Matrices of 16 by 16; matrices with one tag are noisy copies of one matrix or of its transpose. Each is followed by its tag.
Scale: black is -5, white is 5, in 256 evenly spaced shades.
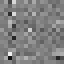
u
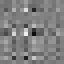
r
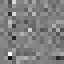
u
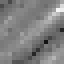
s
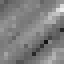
s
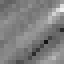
s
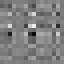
r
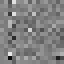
u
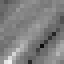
s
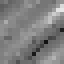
s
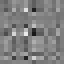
r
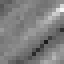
s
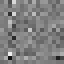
u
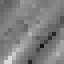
s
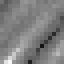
s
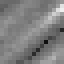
s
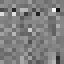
u
